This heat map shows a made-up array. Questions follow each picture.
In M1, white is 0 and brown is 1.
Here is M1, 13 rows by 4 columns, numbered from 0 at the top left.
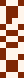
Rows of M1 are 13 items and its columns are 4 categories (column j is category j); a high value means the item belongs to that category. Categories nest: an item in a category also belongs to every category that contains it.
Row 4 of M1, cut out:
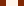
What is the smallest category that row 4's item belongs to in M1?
3
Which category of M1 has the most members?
1
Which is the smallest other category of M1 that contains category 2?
1
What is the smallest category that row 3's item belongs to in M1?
1
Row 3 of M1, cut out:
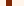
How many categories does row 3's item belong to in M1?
1
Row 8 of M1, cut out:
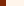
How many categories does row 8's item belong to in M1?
1
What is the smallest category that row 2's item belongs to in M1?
2
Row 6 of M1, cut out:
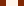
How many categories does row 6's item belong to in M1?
2
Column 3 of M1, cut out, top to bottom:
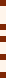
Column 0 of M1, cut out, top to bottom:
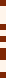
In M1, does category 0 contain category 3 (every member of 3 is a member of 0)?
yes
